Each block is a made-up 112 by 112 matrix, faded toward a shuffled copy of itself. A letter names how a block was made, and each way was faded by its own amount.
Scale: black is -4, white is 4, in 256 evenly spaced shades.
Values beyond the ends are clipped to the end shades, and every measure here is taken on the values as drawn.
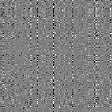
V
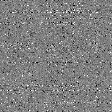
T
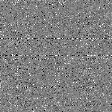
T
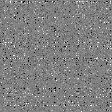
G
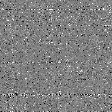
T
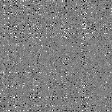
G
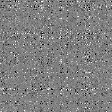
G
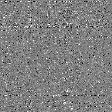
T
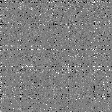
G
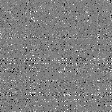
G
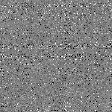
T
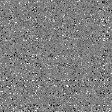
T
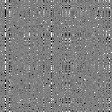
V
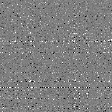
G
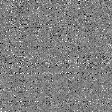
T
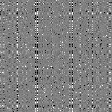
V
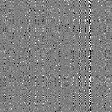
V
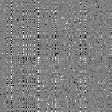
V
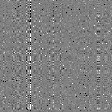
V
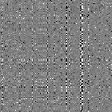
V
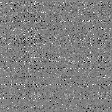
G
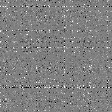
G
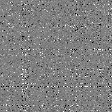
G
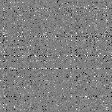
G
